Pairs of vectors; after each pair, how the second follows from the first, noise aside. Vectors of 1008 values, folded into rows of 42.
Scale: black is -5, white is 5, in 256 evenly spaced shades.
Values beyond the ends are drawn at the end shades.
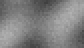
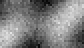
scaled up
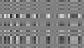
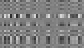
copied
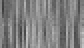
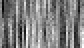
scaled up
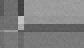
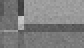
copied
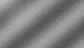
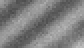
reversed
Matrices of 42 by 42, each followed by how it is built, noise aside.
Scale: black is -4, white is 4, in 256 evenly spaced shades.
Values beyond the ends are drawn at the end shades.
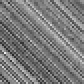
Toeplitz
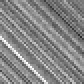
Toeplitz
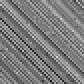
Toeplitz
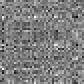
low rank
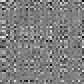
low rank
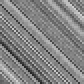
Toeplitz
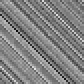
Toeplitz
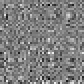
low rank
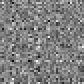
low rank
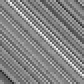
Toeplitz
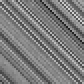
Toeplitz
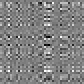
low rank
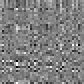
low rank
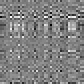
low rank
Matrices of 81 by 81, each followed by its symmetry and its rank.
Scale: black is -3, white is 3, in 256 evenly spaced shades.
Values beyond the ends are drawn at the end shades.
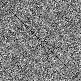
symmetric, full rank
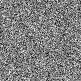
neither, full rank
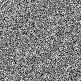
symmetric, full rank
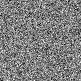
neither, full rank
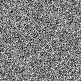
symmetric, full rank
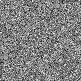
symmetric, full rank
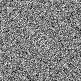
symmetric, full rank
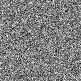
neither, full rank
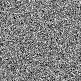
neither, full rank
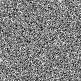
symmetric, full rank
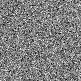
neither, full rank
